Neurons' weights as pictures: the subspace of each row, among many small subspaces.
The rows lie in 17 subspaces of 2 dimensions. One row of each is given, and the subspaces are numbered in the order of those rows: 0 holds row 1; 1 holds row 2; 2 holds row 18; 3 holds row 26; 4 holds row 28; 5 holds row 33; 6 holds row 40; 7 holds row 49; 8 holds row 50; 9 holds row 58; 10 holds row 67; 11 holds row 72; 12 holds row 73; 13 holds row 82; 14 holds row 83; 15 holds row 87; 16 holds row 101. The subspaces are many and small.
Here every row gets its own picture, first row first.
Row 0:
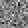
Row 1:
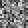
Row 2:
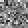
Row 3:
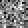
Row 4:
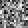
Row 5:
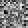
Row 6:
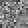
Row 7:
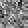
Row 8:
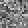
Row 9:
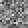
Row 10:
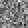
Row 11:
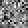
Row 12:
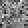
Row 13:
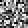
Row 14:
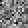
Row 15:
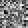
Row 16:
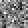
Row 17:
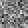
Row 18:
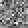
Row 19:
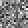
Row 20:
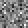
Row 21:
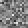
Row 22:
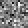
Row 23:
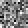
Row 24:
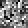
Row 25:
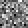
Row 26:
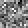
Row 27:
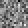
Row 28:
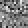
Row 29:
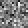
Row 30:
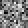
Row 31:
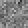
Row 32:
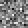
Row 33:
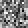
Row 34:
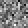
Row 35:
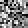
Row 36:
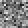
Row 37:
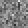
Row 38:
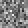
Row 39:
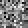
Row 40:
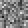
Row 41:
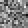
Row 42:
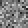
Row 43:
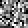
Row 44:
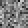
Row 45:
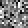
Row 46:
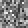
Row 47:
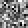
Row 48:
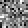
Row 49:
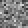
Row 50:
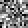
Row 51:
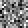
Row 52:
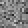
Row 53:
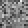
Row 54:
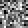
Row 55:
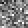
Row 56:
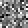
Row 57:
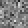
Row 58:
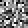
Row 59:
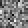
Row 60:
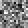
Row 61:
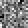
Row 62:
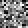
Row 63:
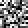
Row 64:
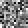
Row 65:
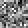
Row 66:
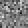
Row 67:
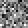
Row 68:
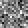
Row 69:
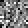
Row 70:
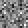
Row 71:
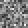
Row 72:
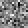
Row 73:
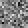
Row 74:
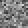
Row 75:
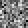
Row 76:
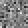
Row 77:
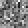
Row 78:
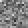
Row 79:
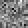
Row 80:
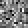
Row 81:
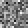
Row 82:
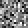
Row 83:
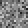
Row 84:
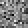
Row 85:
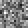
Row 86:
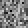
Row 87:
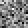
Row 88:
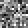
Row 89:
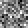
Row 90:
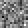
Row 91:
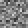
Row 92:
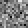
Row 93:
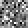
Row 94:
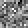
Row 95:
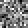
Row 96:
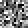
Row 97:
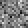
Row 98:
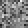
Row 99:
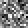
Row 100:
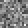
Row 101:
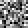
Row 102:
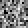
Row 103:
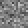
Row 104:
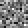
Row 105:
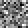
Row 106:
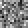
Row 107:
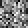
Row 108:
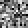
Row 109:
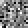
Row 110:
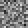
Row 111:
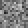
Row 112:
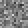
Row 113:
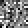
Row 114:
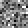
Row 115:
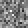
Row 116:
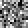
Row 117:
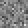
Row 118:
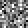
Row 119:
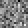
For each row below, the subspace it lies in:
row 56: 14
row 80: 16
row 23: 4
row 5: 9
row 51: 0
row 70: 0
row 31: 3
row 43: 6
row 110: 9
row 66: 4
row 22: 11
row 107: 0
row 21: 2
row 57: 13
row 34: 11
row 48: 8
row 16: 15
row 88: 14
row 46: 5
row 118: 0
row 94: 3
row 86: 5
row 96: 9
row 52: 15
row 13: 9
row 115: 5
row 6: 4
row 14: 2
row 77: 3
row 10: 13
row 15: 9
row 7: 13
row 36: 7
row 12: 10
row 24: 3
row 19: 14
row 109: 1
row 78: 7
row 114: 14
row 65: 3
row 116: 6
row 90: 6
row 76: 1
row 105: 7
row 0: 12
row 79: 3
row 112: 9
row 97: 12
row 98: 10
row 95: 8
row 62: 7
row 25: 10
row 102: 5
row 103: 11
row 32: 16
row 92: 12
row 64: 4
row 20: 0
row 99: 11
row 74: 7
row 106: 6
